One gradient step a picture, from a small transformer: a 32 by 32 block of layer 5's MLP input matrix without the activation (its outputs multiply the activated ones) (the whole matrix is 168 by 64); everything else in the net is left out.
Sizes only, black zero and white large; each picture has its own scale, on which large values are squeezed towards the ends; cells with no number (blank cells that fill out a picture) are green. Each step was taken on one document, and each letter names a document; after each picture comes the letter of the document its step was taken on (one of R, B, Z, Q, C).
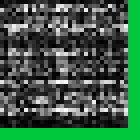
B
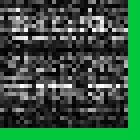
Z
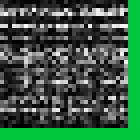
B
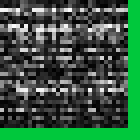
Z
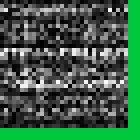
B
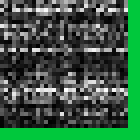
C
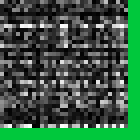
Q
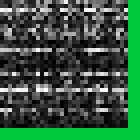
C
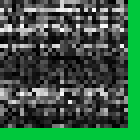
Q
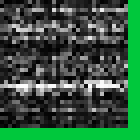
Z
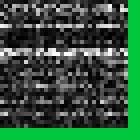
B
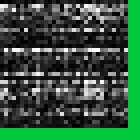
C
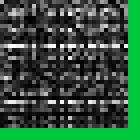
Q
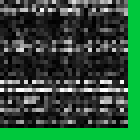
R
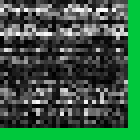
C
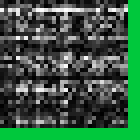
Z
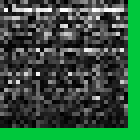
C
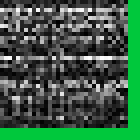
Z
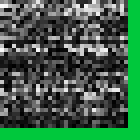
C
